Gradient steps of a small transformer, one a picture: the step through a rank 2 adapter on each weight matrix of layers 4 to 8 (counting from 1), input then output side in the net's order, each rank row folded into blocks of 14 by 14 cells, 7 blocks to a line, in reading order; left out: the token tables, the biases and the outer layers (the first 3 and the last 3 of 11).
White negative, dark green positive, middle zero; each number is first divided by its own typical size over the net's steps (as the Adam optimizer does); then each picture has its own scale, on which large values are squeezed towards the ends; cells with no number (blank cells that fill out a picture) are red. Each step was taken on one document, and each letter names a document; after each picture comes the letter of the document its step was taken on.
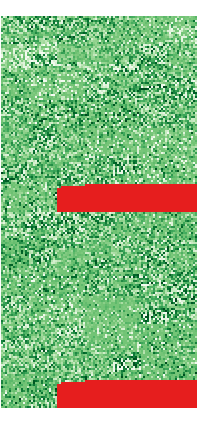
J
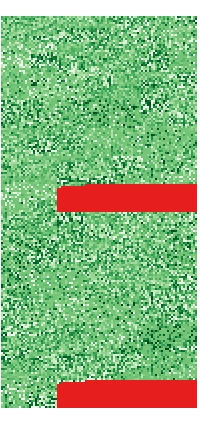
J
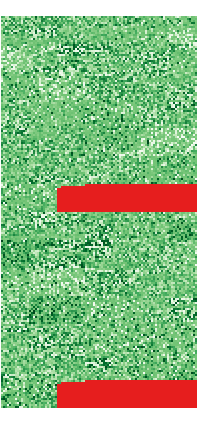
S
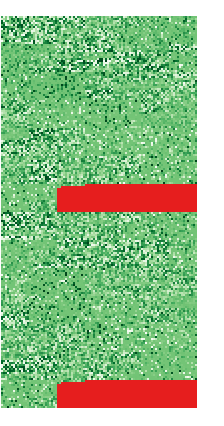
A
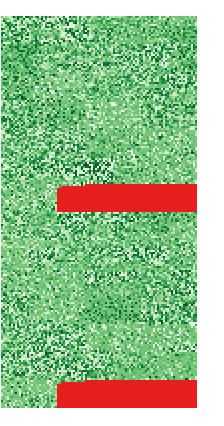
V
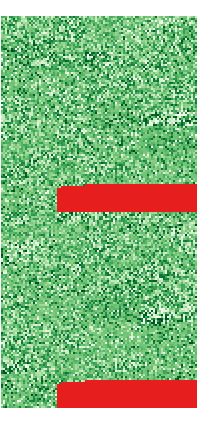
J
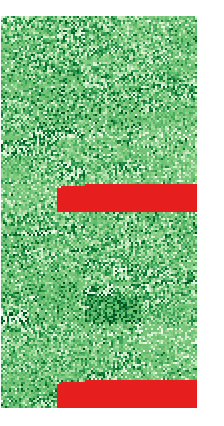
J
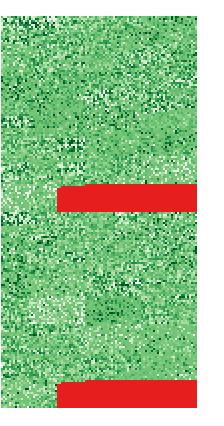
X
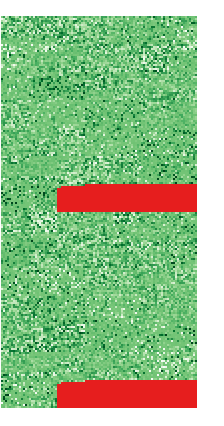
S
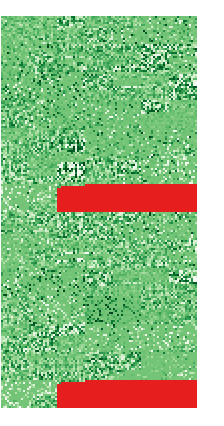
X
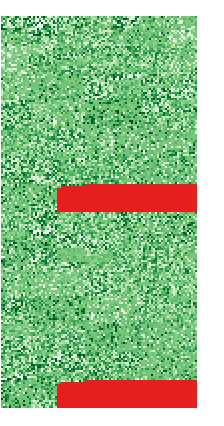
S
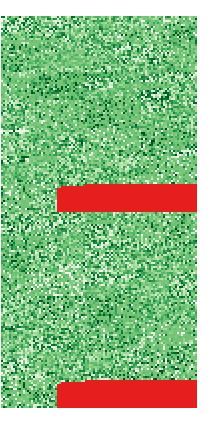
S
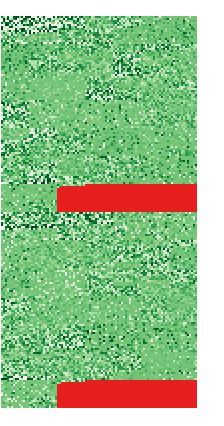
A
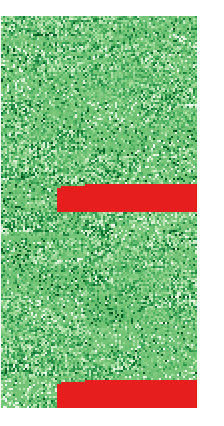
X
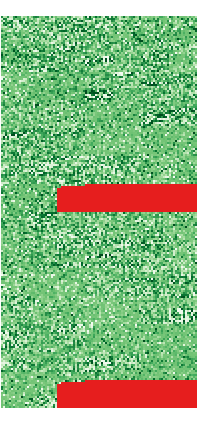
J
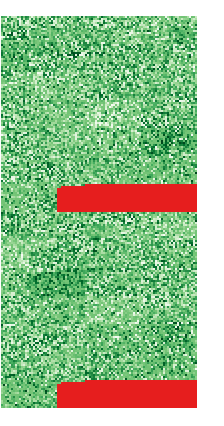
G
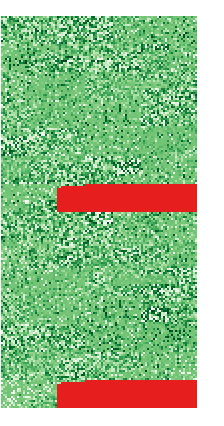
V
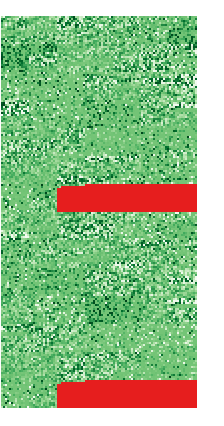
X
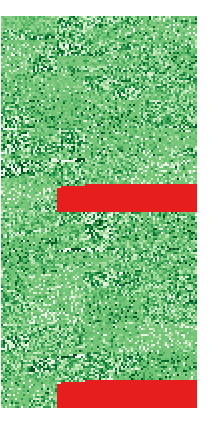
S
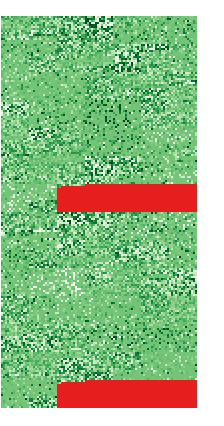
A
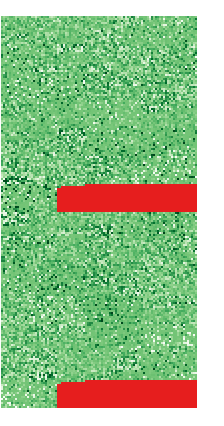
X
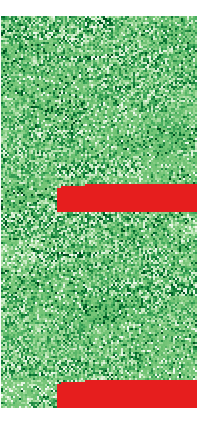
J
